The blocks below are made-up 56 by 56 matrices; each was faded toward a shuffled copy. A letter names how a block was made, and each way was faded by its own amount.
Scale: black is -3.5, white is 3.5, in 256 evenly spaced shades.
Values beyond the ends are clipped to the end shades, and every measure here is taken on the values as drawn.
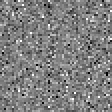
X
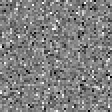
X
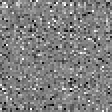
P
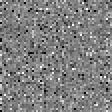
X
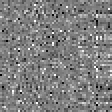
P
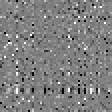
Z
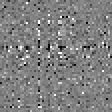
Z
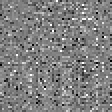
P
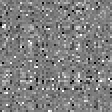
P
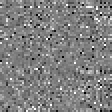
P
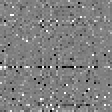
Z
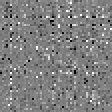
Z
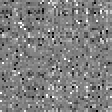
P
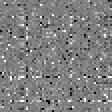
Z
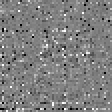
Z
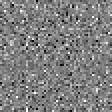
P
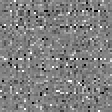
Z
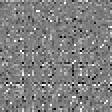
Z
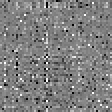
Z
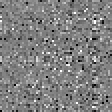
P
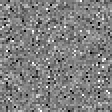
X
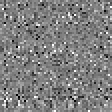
P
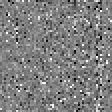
X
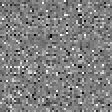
P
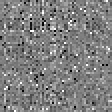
P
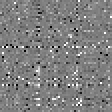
Z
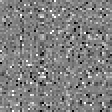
P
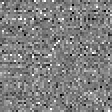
P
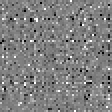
Z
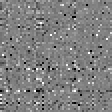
Z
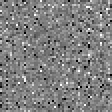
X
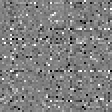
Z
